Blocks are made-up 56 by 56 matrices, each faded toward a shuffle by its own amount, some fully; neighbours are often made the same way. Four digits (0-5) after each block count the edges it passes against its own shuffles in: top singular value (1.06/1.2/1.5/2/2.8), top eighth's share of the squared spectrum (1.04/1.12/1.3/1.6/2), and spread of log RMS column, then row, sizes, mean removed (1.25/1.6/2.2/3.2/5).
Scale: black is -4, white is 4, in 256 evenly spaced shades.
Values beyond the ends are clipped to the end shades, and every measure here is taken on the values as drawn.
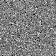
1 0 0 0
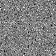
2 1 0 0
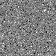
2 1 0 0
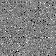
3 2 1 1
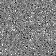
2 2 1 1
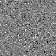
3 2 0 1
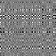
5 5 3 4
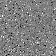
2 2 0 0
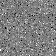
1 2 0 0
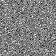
2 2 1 0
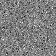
1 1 0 0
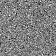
2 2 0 0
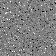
0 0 0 0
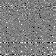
4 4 1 2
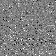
3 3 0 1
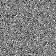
0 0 0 1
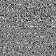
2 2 0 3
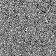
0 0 0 0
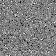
1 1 0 0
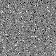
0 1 0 0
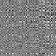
4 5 3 3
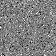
1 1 0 0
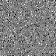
3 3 1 1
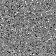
0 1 0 0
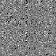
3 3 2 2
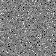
2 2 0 0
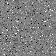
0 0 0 0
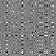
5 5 3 3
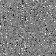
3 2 1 0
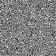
0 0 0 0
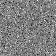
0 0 0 0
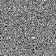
3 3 1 1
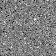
2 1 0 0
